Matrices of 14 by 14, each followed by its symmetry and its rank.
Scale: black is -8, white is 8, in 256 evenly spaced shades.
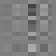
neither, rank one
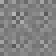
symmetric, rank three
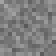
symmetric, full rank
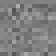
neither, rank three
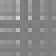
symmetric, rank one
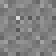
symmetric, rank three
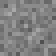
symmetric, full rank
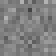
neither, rank three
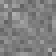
symmetric, rank three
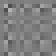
symmetric, rank one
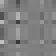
neither, rank one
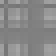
symmetric, rank one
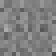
neither, rank three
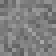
symmetric, full rank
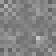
symmetric, rank three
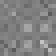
symmetric, rank three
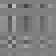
neither, rank one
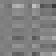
neither, rank one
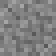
symmetric, full rank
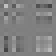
symmetric, rank one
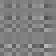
neither, rank one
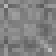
symmetric, rank three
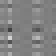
neither, rank one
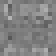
neither, rank three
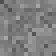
symmetric, full rank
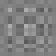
symmetric, rank one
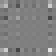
symmetric, rank one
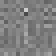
neither, rank three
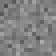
symmetric, full rank
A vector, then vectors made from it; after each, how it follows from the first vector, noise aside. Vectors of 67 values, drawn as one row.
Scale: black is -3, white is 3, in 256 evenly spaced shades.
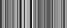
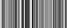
negated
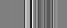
partly zeroed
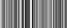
negated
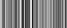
negated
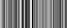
negated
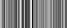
negated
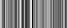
negated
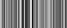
negated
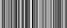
negated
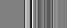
partly zeroed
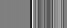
partly zeroed
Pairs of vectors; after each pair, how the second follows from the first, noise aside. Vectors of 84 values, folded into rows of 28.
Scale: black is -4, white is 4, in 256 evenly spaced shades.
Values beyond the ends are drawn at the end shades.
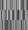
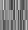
shuffled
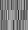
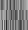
shuffled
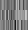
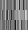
copied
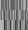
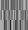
copied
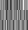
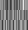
copied
